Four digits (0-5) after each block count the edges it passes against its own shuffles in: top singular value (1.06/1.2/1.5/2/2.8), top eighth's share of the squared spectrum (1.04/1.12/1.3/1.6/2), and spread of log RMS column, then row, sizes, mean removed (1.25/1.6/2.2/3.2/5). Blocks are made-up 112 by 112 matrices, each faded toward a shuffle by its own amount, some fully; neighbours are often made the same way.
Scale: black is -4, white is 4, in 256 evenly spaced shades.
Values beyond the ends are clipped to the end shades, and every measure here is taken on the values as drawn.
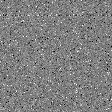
2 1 0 0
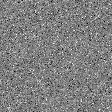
2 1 0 0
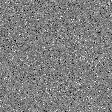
0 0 0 0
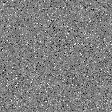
0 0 0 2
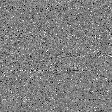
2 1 0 2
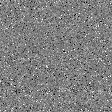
0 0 0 1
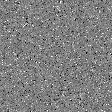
0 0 0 0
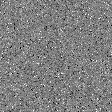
0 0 0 0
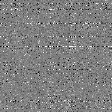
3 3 2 3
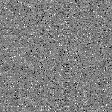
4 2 1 1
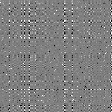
5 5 3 3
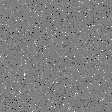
0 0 0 0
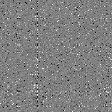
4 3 2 1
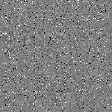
4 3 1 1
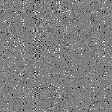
4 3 2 2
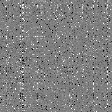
4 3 2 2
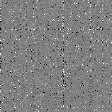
4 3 2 1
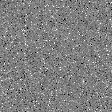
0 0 1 0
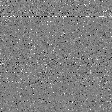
3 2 0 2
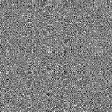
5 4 3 3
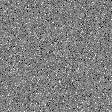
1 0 0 0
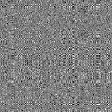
5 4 3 3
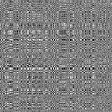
5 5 4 4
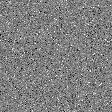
0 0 0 0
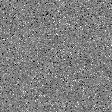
2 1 0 0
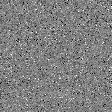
3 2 0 0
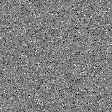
3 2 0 0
